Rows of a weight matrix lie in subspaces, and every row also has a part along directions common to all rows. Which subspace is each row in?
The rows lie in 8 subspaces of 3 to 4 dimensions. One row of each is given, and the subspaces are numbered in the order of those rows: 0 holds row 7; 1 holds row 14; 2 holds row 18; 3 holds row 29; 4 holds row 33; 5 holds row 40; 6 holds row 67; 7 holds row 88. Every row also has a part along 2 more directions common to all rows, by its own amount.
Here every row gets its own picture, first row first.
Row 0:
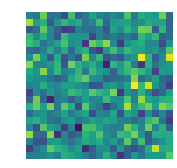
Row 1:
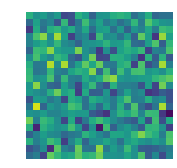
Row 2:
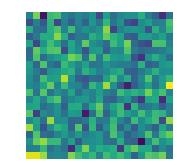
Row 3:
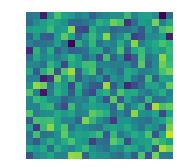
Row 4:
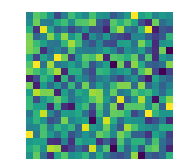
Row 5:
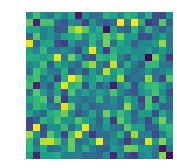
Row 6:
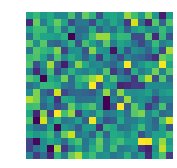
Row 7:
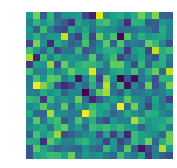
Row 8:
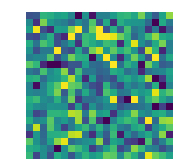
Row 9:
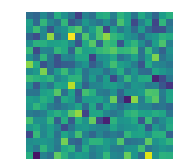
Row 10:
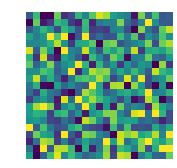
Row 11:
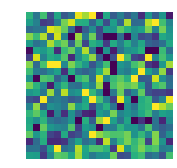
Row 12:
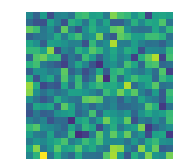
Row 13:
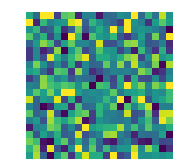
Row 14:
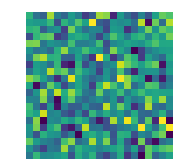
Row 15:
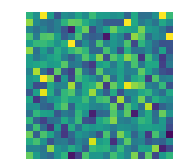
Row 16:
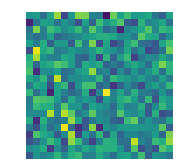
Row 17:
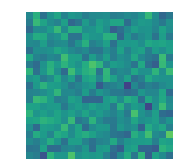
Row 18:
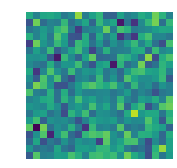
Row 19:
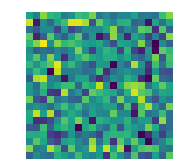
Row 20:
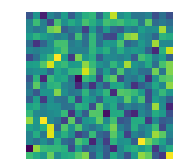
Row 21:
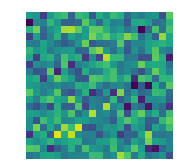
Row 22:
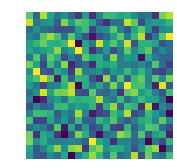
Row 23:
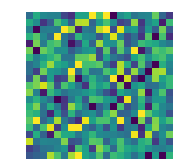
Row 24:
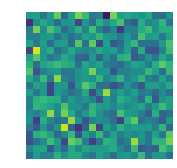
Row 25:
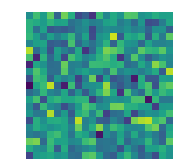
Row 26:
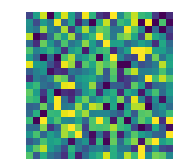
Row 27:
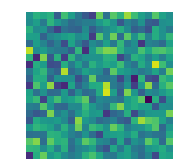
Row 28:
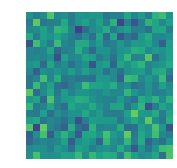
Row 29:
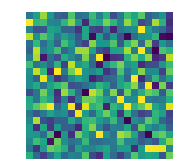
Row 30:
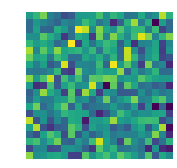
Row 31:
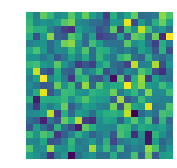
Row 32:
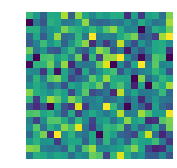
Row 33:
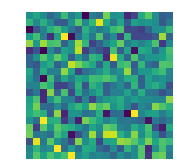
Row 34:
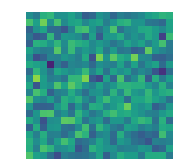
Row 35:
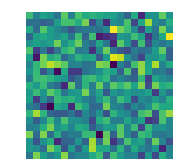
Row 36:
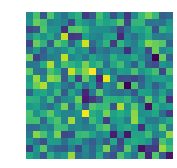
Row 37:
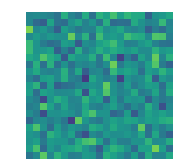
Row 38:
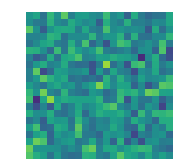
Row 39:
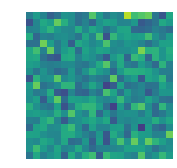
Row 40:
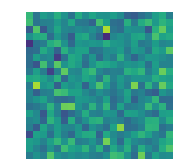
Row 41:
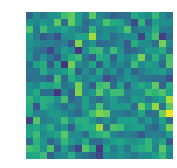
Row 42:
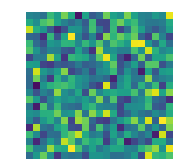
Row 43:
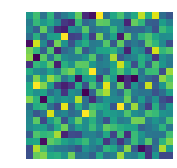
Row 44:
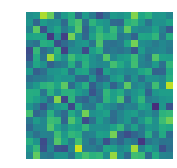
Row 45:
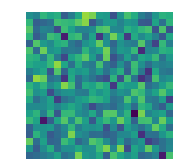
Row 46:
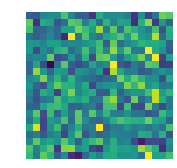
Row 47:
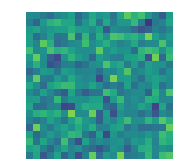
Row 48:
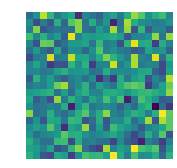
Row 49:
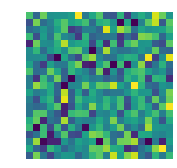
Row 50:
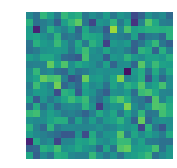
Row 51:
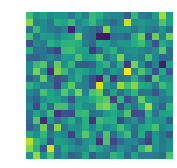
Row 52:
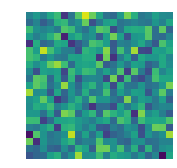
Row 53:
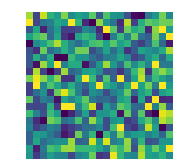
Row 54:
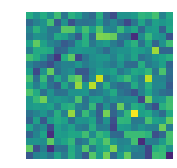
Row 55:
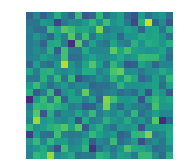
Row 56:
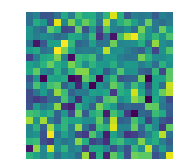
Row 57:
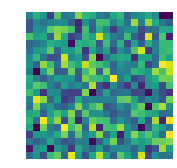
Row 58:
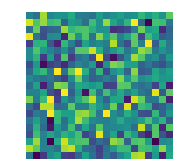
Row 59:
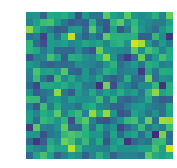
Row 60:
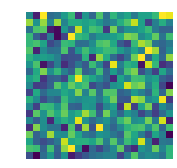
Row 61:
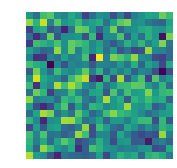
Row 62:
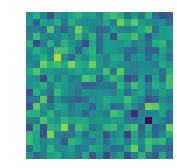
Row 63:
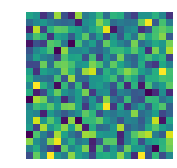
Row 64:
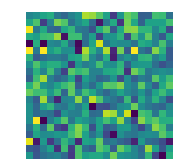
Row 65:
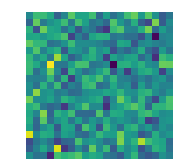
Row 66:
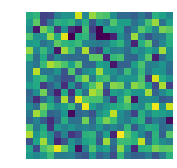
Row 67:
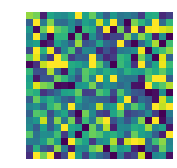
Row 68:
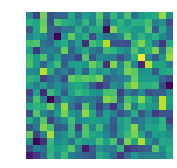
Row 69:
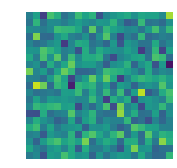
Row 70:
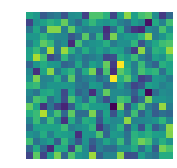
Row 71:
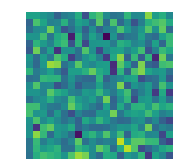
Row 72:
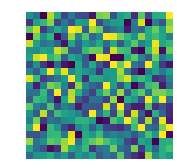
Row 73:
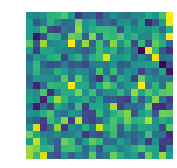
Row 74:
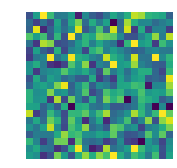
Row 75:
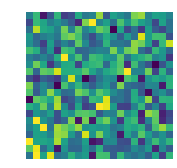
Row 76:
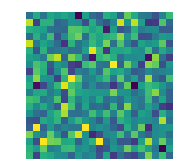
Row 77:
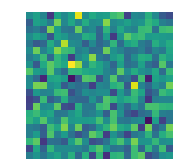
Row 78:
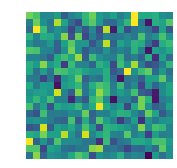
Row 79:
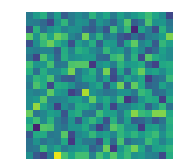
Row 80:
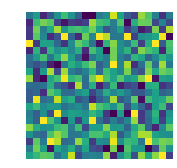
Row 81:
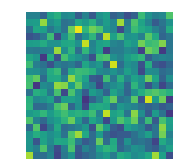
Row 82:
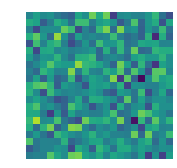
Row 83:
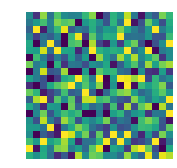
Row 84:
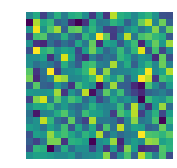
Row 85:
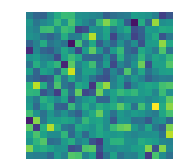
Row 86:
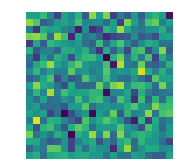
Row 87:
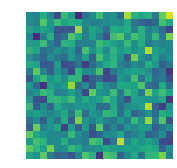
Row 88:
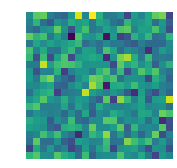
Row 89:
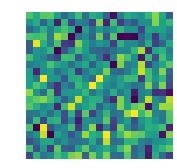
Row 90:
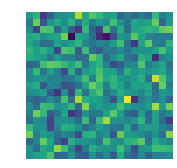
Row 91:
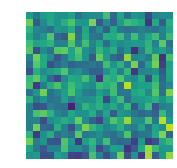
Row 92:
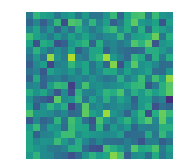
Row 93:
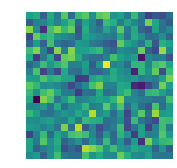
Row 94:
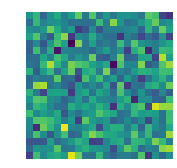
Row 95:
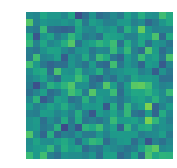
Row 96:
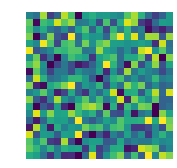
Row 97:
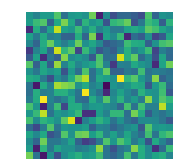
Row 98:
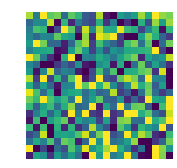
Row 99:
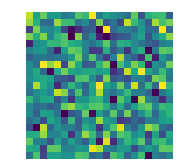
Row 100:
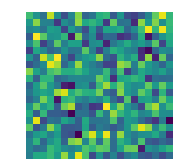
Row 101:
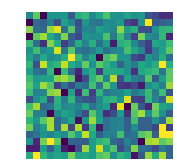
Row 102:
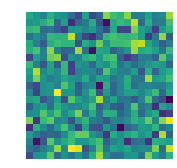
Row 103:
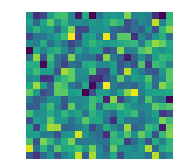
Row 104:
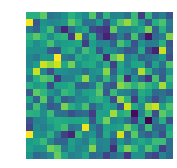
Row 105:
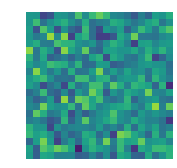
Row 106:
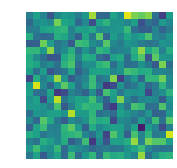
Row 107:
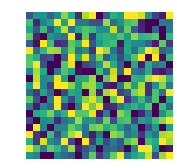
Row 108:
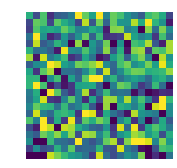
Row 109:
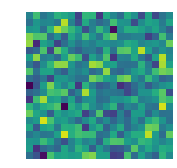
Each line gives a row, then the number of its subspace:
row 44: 6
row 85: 7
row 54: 2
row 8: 6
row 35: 3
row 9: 6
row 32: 3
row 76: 2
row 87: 1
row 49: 2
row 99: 5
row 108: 3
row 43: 0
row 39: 1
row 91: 1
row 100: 1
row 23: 4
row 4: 5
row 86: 4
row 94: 7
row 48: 6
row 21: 3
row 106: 1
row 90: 6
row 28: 2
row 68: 3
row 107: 1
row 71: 1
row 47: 1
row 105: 6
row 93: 3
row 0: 3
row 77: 2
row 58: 3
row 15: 7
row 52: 4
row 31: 4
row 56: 2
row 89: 2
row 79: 6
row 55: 5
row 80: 4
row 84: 4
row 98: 2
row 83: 0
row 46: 5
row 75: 5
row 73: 3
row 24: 4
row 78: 5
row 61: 0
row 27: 0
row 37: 0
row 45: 4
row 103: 7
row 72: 1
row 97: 0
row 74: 6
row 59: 7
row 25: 0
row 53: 5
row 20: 2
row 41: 7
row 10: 6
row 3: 7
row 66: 6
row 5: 2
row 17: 0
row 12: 0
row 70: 1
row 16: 4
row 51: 5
